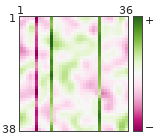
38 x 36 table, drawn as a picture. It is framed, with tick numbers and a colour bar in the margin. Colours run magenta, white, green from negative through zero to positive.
Odd lines: columns 6, 11 and 27. Average level on the scale: 50%. Slope: none. Histogram: heavy tails on both sides.
